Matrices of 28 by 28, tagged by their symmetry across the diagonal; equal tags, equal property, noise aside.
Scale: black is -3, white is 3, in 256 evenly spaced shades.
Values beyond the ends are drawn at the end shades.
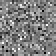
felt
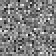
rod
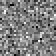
rod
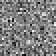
rod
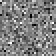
felt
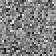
felt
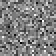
rod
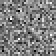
rod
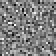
rod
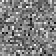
felt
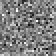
felt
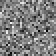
felt
